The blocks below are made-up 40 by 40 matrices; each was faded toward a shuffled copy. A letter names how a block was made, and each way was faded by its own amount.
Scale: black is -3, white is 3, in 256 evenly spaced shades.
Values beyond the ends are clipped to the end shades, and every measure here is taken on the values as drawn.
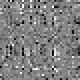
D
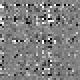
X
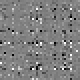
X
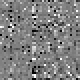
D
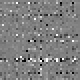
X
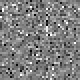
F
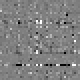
X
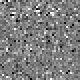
F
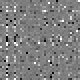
D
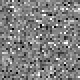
F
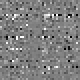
X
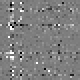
X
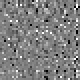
D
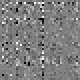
X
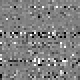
X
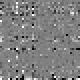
X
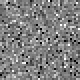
F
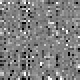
D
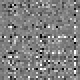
X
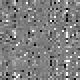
D
